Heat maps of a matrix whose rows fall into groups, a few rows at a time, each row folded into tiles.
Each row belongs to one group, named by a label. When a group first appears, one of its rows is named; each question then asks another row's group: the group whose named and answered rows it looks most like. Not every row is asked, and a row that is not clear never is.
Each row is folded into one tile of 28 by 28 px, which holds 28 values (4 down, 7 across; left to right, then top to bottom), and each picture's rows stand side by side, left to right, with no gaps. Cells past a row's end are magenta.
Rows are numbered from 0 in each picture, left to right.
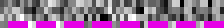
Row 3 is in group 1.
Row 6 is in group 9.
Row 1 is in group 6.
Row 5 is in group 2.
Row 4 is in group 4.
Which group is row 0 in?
4
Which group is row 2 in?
6
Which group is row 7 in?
9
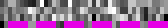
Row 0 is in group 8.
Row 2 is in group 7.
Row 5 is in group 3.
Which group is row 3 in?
1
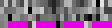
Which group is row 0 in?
1
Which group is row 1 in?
2
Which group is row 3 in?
9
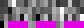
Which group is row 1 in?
1
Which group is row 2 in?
2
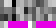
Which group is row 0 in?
9
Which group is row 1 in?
6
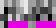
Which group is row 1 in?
1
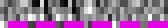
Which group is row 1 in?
7
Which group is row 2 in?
7
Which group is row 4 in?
6
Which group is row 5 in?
4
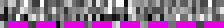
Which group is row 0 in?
3
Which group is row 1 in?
7
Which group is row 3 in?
1
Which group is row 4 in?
9
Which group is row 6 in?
4
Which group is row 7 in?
7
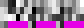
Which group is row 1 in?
3
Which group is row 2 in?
3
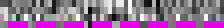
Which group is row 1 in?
4
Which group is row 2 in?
4
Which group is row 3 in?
3
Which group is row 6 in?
4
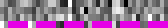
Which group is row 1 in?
6
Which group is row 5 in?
4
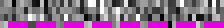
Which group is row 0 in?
9
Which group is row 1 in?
7
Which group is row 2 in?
4
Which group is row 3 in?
9
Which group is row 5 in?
1
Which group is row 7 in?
9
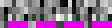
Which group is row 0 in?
3
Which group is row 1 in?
9
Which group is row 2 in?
7
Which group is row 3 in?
3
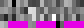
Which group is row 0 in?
9
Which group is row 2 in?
8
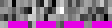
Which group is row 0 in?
9
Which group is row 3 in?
1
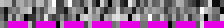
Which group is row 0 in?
3
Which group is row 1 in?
3
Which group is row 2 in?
8
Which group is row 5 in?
4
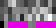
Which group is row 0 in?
8
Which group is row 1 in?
4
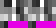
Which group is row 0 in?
7
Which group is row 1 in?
7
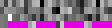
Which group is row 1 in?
9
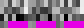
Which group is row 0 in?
1
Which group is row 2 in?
1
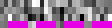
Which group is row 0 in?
4
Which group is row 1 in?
9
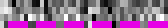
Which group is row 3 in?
2
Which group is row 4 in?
8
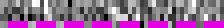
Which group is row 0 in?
1
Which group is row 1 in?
9
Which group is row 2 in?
9
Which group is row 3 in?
1
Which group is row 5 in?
8
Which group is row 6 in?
3
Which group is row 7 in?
4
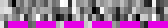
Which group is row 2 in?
9
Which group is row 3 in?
6
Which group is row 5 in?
7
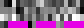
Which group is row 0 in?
7
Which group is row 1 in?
8
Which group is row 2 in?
4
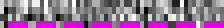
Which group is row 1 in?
9
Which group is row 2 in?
9
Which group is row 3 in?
8
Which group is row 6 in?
7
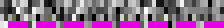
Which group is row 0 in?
6
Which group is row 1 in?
2
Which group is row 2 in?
3
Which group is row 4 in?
3
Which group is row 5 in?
2
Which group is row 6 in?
8
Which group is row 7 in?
9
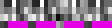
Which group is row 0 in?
7
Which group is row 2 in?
9
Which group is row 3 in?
7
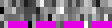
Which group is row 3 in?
6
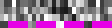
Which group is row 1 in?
4
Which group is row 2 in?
6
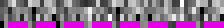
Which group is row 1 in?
3
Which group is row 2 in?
8
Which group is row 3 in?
2
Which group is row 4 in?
3
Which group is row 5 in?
1
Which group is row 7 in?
3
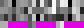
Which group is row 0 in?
9
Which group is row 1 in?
1
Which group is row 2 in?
9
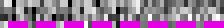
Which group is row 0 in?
9
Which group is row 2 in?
9
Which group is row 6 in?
4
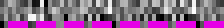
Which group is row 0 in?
8
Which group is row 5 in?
1
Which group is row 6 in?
1
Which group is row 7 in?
8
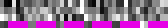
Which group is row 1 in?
4
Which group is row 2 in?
1
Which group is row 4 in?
7
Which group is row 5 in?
6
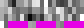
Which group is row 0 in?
6
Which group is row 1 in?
9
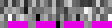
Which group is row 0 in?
4
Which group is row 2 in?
8
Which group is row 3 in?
2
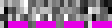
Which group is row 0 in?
3
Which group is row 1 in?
4
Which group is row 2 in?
4
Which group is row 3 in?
2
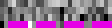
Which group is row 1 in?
6
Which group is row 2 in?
3
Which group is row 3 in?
1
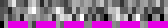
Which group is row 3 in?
1
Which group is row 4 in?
2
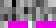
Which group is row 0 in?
9
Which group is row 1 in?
6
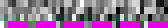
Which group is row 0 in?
6
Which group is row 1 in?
4
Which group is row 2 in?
3
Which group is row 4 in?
3
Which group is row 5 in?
2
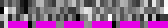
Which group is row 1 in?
8
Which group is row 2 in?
1
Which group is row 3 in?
2
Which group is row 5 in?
1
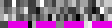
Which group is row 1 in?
8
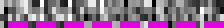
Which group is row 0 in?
3
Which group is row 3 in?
9
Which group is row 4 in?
9
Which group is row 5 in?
9
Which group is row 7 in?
2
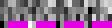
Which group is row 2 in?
8
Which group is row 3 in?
3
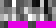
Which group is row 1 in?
7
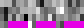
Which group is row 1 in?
6
